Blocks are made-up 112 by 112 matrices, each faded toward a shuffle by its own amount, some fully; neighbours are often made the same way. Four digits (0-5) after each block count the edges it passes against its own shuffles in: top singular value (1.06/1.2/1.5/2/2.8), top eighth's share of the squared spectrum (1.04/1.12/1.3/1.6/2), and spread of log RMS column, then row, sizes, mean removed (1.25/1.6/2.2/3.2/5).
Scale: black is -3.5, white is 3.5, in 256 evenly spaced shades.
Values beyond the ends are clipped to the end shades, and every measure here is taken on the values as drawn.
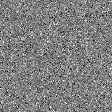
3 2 0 1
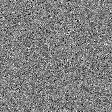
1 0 0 0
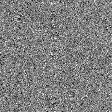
3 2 1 1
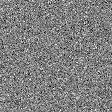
0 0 0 0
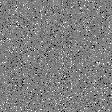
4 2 1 0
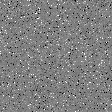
0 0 0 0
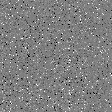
3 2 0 0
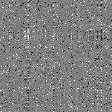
4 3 2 1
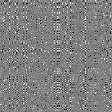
5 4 3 3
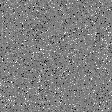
2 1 0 0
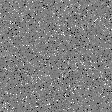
0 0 0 0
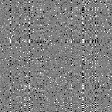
5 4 3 2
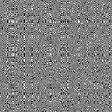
5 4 3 3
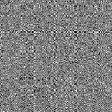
5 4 3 3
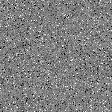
3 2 0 0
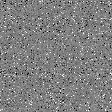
2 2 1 2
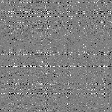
4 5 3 3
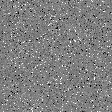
0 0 0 0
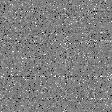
3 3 1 2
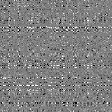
4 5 3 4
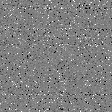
3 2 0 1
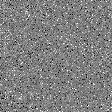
3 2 0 1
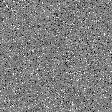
1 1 0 0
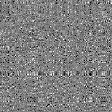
5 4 3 3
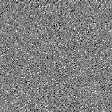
4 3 2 2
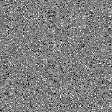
4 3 2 2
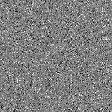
3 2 1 1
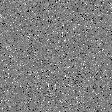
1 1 1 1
